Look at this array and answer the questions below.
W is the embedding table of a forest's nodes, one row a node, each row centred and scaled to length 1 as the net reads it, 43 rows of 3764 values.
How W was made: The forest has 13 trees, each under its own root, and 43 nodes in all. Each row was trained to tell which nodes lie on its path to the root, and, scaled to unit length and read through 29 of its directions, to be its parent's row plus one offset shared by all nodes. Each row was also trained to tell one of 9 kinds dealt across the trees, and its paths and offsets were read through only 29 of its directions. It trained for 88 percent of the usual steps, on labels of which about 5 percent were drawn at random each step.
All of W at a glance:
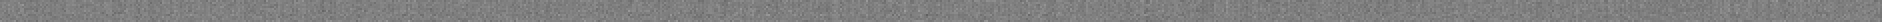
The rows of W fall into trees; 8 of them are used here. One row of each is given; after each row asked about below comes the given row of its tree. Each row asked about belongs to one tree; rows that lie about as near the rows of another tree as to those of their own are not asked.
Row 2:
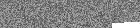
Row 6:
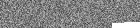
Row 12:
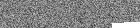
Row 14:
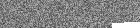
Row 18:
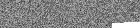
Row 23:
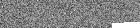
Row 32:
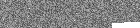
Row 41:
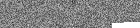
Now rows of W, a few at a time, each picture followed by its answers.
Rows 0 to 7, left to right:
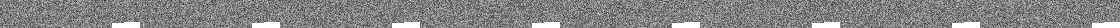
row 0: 6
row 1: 6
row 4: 14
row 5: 12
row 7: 32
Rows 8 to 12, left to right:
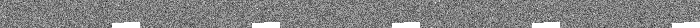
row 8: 23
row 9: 14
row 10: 18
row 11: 41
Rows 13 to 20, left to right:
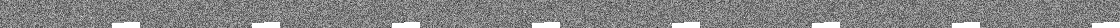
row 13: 23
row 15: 6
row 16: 23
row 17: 2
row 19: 41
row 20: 23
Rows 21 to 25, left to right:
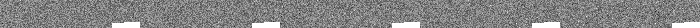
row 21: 12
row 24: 18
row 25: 6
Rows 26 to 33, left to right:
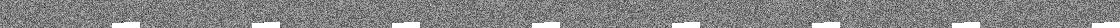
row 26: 6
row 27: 12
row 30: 2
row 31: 18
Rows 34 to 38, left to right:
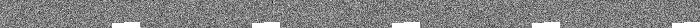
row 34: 2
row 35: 14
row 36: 23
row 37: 41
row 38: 12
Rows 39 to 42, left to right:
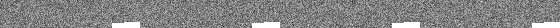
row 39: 2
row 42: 12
